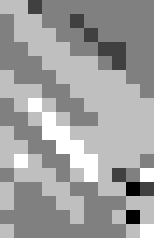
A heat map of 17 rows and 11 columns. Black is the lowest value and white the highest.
An odd patch, rougher than its surroundings, sits in the bottom right. The middle right is the smoothest part. The halves do not mirror each other. The bottom right is the roughest part.
